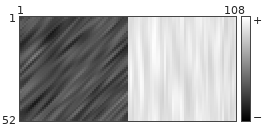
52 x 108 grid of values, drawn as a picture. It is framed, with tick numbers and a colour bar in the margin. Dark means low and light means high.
The table splits into one row of 2 panels. Panel 1,1: low, slanting up to the right. Panel 1,2: very high, streaked downward, faint in contrast.
